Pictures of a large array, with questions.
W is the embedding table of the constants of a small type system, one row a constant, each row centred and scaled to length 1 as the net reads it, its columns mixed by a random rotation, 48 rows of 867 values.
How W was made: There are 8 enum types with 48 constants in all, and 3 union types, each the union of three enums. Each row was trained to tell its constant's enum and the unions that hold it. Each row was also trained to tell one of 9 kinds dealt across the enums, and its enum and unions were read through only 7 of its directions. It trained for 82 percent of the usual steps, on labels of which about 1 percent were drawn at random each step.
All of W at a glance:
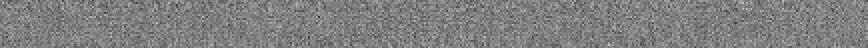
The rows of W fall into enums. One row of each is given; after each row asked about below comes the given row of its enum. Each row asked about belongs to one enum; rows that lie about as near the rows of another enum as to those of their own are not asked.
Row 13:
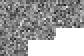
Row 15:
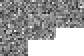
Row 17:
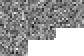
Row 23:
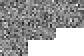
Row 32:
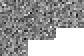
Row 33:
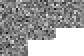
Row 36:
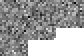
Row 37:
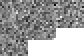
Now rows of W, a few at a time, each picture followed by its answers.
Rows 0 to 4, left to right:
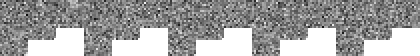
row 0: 32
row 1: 13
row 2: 23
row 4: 33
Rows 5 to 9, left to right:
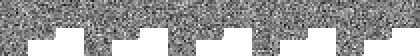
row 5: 13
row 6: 33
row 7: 33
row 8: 23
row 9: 23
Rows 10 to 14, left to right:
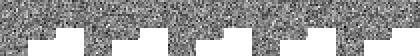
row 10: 36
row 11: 36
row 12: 33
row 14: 36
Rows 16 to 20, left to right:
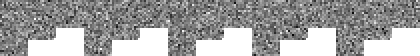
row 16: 17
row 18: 15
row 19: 23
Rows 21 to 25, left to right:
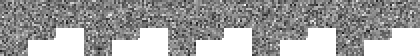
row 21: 17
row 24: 13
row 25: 33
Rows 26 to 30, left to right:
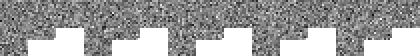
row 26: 33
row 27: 37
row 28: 23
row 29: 17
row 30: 13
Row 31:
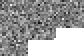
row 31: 17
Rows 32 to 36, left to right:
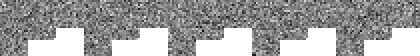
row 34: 17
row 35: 23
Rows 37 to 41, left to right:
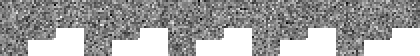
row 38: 36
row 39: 33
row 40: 17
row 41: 36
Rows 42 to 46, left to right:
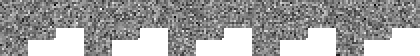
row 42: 37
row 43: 36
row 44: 32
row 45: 36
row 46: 23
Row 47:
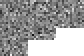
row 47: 32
